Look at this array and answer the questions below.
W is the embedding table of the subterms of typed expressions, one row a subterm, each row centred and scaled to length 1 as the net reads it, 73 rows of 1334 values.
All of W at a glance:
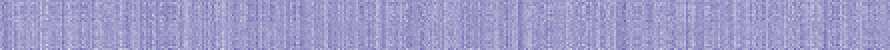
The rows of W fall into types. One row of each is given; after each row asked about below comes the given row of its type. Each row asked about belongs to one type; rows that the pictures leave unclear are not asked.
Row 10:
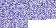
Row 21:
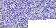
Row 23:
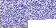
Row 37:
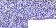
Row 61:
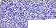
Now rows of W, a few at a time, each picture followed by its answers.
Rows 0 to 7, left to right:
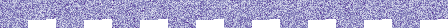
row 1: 61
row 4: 37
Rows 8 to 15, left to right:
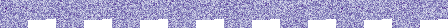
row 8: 61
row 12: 10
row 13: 23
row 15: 21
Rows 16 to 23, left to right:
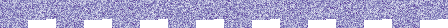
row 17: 23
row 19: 61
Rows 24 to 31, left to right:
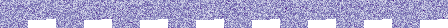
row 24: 23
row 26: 23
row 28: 61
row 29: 61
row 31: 61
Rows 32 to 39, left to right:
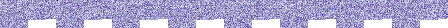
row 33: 21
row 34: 23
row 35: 10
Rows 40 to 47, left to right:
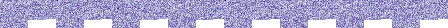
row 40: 23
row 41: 21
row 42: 61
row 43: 37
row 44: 21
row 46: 37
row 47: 10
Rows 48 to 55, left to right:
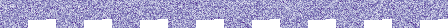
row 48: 21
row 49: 37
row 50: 61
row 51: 21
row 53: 37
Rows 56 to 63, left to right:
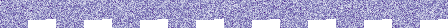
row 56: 61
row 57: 23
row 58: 37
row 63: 23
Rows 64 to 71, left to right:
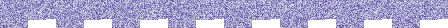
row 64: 23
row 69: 37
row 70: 23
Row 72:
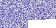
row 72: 61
